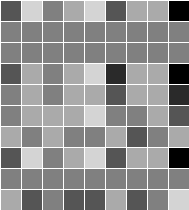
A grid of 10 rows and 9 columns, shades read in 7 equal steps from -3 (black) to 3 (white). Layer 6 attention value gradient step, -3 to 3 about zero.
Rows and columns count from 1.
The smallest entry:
-3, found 3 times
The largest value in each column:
1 2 1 1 2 1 1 1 2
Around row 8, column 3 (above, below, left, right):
1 0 2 1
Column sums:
-1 6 2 4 8 -3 2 5 -9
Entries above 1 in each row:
2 0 0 1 0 1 0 2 0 1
